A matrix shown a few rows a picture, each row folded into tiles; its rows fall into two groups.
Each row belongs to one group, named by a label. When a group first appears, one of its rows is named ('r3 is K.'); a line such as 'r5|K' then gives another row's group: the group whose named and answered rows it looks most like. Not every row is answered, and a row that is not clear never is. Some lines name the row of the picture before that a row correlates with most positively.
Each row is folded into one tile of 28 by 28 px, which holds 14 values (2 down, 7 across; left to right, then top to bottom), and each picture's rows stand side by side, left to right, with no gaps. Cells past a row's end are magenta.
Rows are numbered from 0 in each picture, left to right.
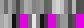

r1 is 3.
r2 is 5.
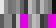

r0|5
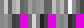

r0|5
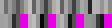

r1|3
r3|3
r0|3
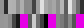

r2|5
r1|3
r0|3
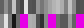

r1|3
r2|5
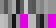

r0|3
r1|3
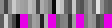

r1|5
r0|3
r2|5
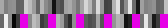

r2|3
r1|5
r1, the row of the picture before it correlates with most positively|1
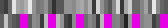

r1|5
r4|5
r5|5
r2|3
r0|3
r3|5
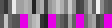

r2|5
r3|5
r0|3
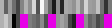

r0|3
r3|5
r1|5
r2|3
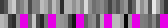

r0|3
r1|3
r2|3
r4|3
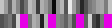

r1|5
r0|5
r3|3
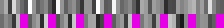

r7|5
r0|5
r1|5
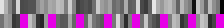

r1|3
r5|3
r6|5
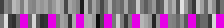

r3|3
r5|3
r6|5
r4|3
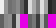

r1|5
